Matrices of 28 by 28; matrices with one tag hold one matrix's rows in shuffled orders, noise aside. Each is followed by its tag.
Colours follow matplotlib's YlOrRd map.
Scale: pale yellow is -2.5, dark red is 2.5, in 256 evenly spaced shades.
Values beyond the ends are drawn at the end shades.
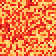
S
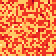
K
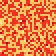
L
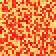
L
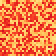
S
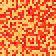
K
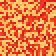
K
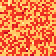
L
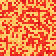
K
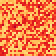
K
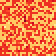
S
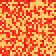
S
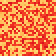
K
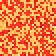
L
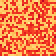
K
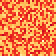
L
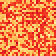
K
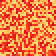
S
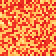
L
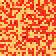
K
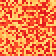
K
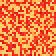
L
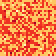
S
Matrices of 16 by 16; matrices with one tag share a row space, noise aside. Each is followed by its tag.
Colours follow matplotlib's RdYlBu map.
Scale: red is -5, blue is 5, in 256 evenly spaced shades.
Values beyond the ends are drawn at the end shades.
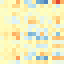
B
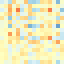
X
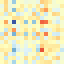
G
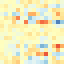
B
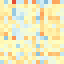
G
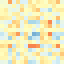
X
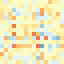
G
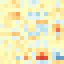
B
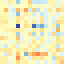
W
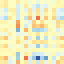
W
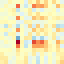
W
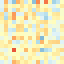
G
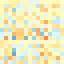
G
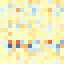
X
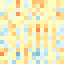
W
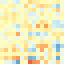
B
